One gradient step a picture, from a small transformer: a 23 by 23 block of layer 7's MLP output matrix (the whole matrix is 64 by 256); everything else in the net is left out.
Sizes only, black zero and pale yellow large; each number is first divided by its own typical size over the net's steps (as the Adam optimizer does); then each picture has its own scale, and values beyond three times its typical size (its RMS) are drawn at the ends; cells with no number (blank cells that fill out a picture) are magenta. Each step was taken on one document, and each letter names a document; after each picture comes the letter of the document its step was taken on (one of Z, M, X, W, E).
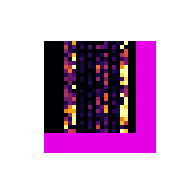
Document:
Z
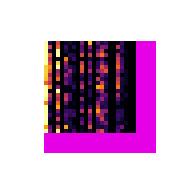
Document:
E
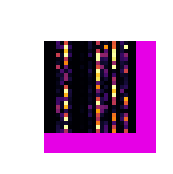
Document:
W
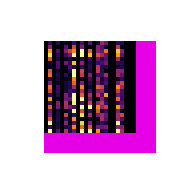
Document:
E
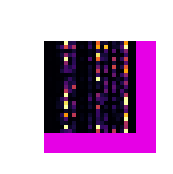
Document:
W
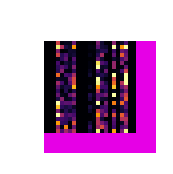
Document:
W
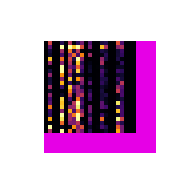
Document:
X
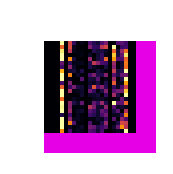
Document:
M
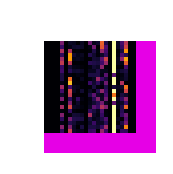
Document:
M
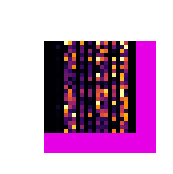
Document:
Z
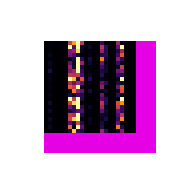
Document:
X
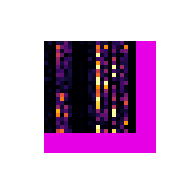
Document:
W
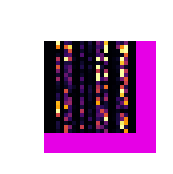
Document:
Z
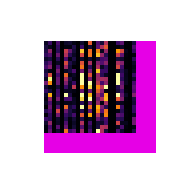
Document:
E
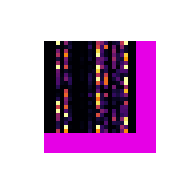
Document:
W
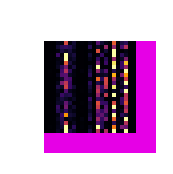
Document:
W
